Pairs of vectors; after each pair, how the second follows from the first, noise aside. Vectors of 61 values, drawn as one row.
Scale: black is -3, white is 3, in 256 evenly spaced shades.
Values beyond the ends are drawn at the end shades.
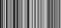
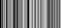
copied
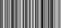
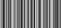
negated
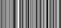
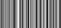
copied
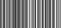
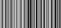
negated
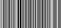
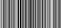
copied
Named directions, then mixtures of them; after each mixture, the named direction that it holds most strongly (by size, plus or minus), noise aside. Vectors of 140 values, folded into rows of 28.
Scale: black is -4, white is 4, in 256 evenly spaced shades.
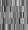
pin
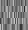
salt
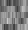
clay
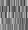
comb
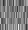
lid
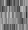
clay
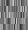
salt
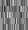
comb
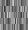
salt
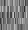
comb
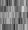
clay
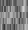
clay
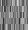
pin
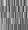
comb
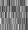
comb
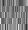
lid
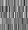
comb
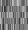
pin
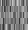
pin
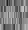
clay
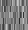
pin
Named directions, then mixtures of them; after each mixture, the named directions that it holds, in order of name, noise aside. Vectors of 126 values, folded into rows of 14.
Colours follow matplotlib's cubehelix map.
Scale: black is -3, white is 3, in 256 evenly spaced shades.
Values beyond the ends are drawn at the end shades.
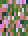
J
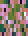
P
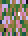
J, P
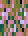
J, P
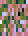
J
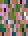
P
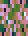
P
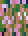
J, P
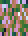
J, P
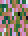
J, P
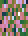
J
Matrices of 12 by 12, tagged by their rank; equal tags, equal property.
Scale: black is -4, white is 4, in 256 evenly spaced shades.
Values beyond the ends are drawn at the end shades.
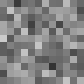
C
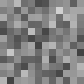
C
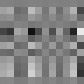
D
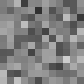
C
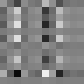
D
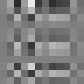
D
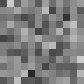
C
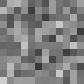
C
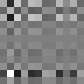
D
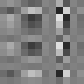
D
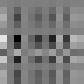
D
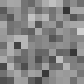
C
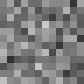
C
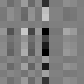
D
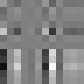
D
